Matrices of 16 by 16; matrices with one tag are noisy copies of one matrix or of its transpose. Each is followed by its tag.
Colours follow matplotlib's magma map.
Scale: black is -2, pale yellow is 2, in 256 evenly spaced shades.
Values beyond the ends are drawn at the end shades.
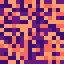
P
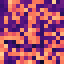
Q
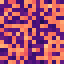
P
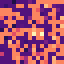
Q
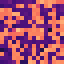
Q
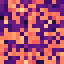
Q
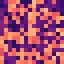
Q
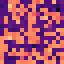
Q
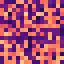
P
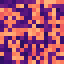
Q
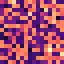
P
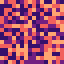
P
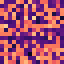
P
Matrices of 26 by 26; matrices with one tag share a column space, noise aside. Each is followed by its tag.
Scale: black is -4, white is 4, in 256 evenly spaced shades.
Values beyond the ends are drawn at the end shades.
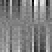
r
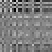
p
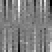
r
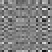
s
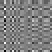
s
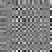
s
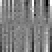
r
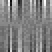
r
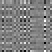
s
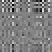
p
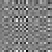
s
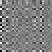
s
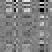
p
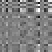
p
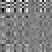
p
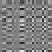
s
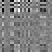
p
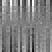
r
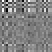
p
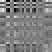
p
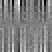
r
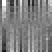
r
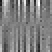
r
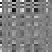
p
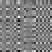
s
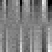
r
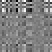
p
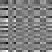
s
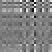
p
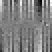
r
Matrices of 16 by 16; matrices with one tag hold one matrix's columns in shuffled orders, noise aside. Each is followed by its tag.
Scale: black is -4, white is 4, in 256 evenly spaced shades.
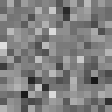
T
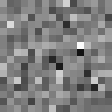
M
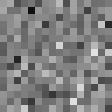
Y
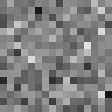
T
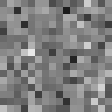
Y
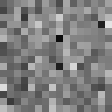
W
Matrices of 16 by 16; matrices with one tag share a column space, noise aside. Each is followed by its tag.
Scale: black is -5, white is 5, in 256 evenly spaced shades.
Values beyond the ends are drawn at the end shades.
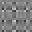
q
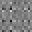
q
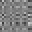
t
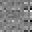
q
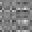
q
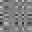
t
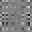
t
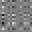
t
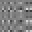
q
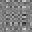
t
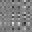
t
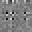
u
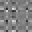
q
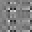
q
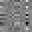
t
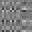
q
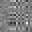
t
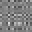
t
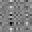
t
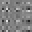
q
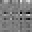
u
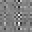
t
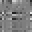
u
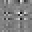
u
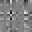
u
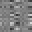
t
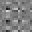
q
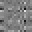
q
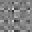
q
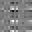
q
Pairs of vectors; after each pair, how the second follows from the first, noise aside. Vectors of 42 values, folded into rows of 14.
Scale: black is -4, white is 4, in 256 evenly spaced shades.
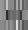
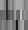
sign-scrambled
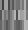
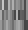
negated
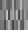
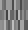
negated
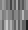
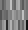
sign-scrambled
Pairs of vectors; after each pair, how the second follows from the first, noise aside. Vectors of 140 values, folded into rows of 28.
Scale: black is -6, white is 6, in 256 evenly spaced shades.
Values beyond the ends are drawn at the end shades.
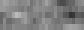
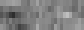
reversed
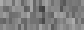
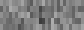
reversed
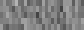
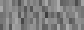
reversed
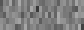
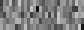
scaled up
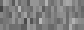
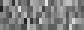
scaled up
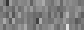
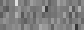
reversed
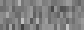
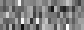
scaled up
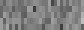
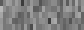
reversed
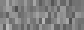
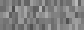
reversed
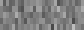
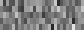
scaled up
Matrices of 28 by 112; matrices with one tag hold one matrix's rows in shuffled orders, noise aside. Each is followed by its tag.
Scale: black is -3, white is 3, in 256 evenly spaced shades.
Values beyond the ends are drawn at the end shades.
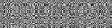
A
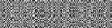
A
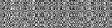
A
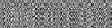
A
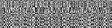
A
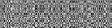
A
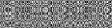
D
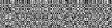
D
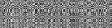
A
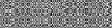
D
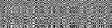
A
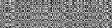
D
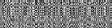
A
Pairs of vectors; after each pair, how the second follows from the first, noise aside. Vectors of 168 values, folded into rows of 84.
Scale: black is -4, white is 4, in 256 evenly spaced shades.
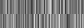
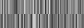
reversed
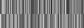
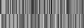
copied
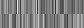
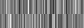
shuffled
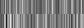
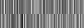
shuffled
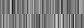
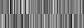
reversed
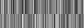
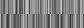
reversed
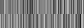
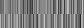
copied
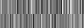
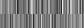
copied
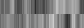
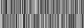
shuffled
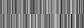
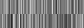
shuffled
